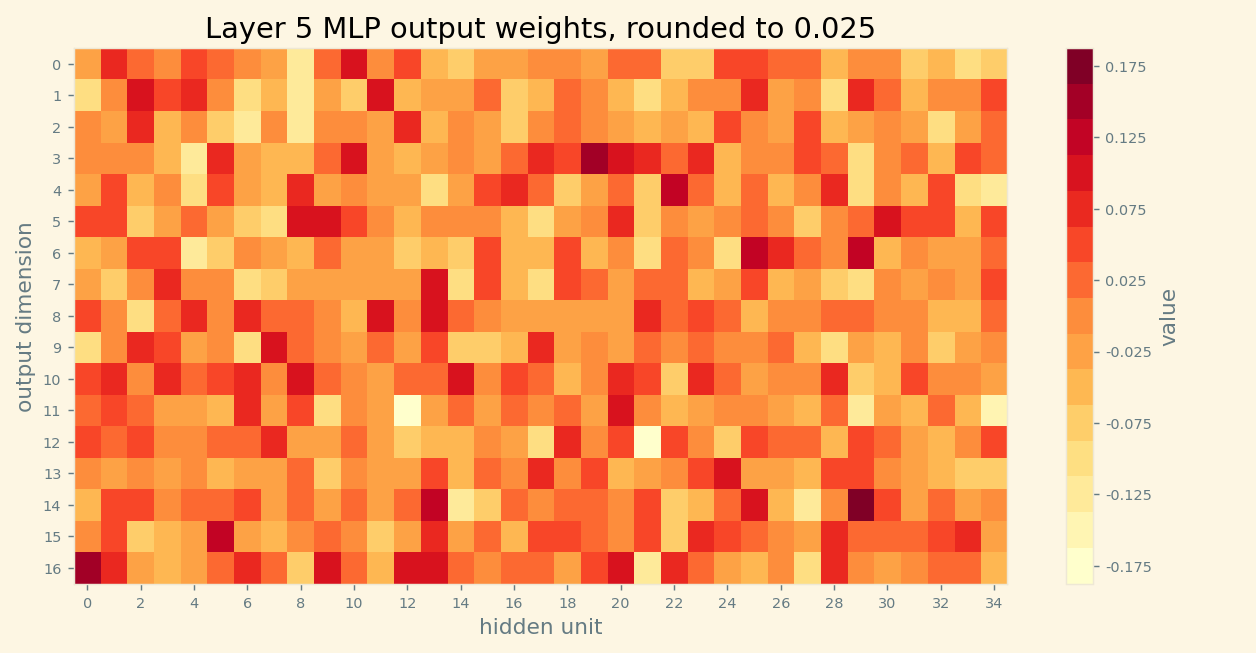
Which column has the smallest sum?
14
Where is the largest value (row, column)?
14 29
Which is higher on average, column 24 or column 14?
column 24
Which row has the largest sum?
10
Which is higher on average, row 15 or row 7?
row 15
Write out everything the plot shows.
Title: Layer 5 MLP output weights, rounded to 0.025
x-axis: hidden unit, ticks 0 2 4 6 8 10 12 14 16 18 20 22 24 26 28 30 32 34
y-axis: output dimension, ticks 0 1 2 3 4 5 6 7 8 9 10 11 12 13 14 15 16 (0 at the top)
Colour bar: value, ticks -0.175 -0.125 -0.075 -0.025 0.025 0.075 0.125 0.175
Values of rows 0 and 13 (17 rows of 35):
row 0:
-0.025 0.075 0.025 0 0.05 0.025 0 -0.025 -0.125 0.025 0.1 0 0.05 -0.05 -0.075 -0.025 -0.025 0 0 -0.025 0.025 0.025 -0.075 -0.075 0.05 0.05 0.025 0.025 -0.05 0 0 -0.075 -0.05 -0.1 -0.075
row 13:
0 -0.025 0 -0.025 0 -0.05 -0.025 -0.025 0.025 -0.075 0 -0.025 -0.025 0.05 -0.05 0.025 0 0.075 0 0.05 -0.05 -0.025 0 0.05 0.1 -0.025 -0.025 -0.05 0.05 0.05 0 -0.025 -0.05 -0.075 -0.075
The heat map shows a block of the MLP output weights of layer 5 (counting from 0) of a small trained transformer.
